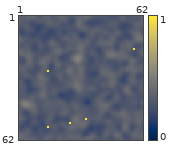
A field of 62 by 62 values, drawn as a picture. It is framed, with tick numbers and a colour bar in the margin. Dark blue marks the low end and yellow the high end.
Mirror symmetry: none. Average level on the scale: 30%. Slope: none. Histogram: skewed, a long tail of high values. Lone odd cells: 5, each higher than its neighbours. Odd rows or columns: none. Grain: blotchy.
